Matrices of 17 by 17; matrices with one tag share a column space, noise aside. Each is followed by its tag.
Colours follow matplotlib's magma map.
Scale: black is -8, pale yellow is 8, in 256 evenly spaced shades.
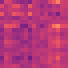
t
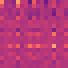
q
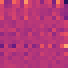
q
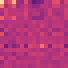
q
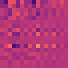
q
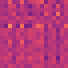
t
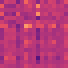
t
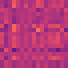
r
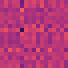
r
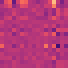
q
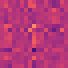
r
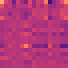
q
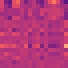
q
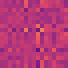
r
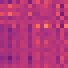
t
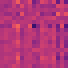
t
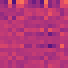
q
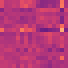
r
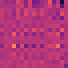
q
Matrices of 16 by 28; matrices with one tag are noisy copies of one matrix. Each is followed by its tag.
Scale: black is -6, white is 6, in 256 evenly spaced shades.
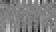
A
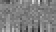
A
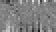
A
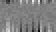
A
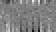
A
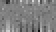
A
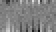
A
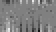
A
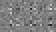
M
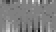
A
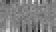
A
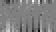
A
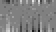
A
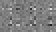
M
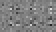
M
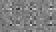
M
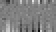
A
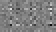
M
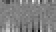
A
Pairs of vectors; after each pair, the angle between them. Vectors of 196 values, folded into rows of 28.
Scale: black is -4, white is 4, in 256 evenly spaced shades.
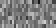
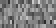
nearly opposite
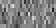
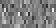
nearly opposite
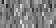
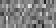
orthogonal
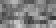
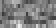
nearly parallel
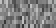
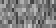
orthogonal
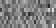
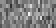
partly opposed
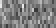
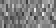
orthogonal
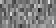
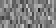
partly aligned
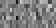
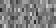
partly aligned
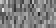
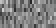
nearly parallel
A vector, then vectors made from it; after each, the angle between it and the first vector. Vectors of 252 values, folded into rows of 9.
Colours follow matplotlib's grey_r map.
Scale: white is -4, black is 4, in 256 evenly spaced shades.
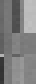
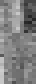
nearly opposite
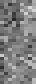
partly aligned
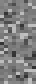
orthogonal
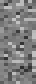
orthogonal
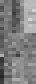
nearly parallel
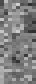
partly opposed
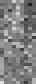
partly opposed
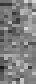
partly aligned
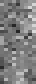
partly aligned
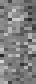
partly opposed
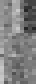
nearly opposite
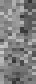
partly opposed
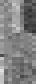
nearly opposite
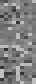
orthogonal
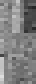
nearly opposite
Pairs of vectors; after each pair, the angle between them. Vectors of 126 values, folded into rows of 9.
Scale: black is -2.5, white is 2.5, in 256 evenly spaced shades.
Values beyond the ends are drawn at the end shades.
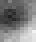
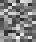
orthogonal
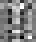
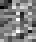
partly aligned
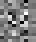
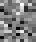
orthogonal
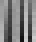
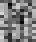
partly aligned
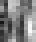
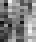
nearly parallel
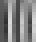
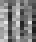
nearly opposite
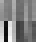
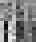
nearly parallel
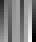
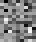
orthogonal
